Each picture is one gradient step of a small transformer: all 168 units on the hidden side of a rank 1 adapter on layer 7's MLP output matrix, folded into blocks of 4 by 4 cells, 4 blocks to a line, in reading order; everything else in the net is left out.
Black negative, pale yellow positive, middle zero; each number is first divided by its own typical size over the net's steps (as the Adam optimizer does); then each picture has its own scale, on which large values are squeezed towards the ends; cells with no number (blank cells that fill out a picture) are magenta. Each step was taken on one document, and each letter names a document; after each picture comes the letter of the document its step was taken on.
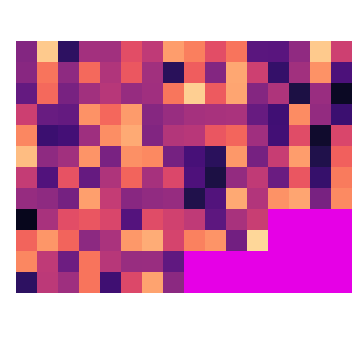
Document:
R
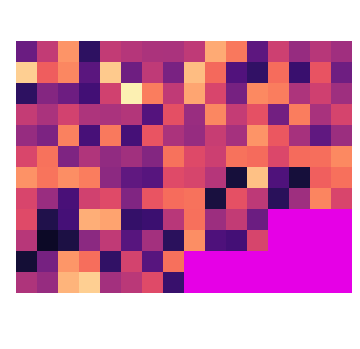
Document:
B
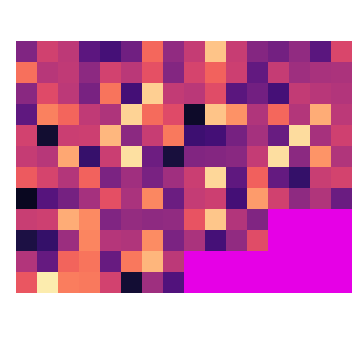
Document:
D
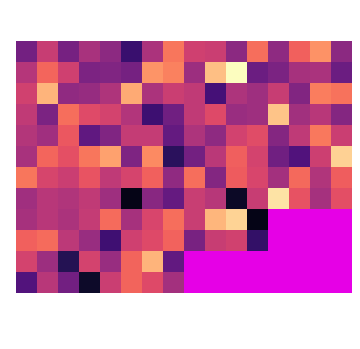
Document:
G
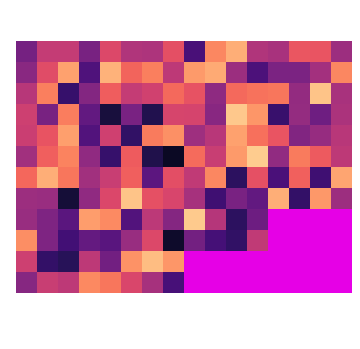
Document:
B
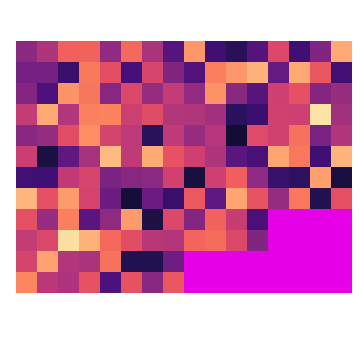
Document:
B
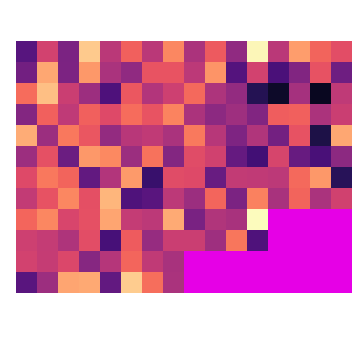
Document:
G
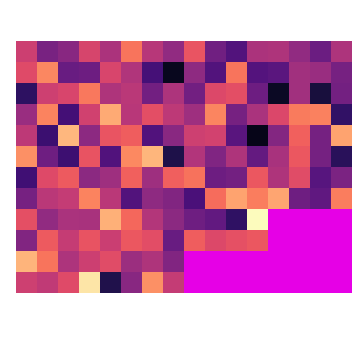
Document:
G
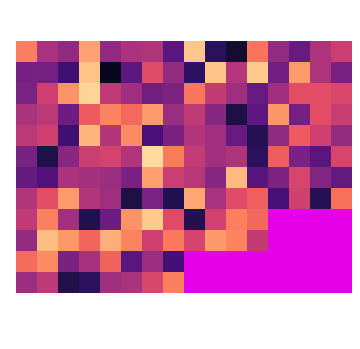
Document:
B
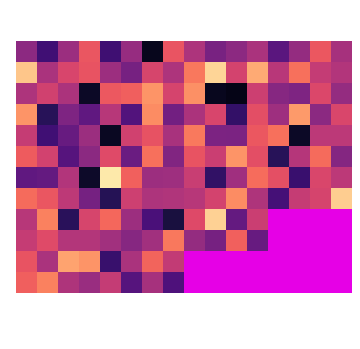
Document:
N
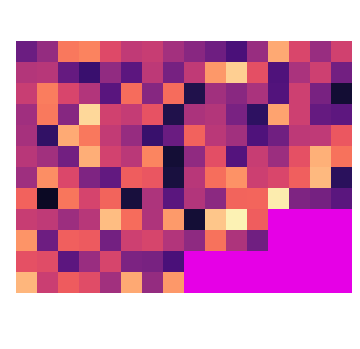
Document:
G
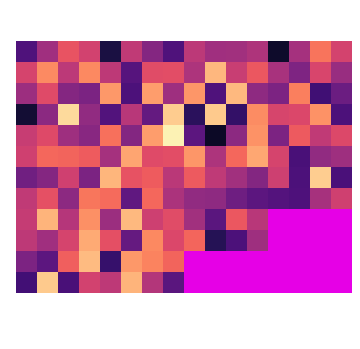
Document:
D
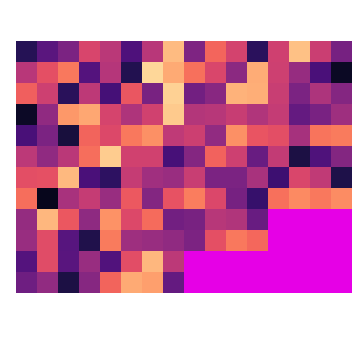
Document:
R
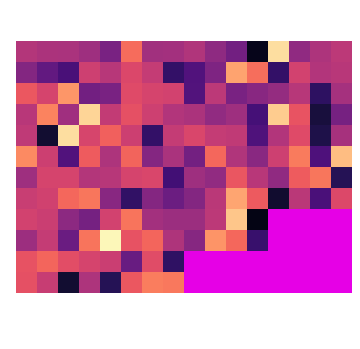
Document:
G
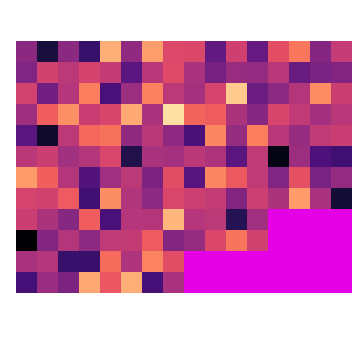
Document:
N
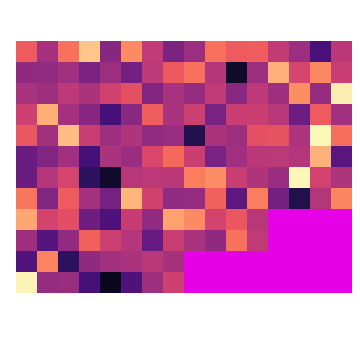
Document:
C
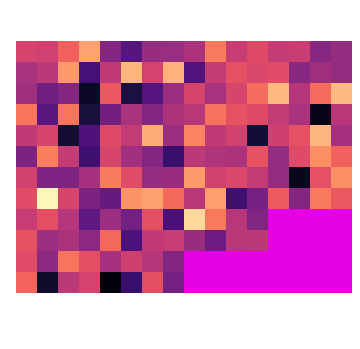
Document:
C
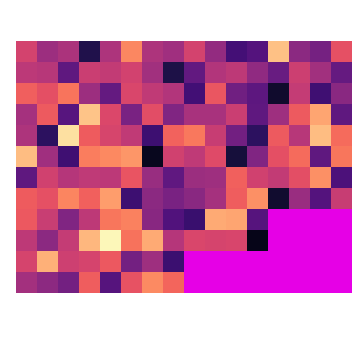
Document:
G
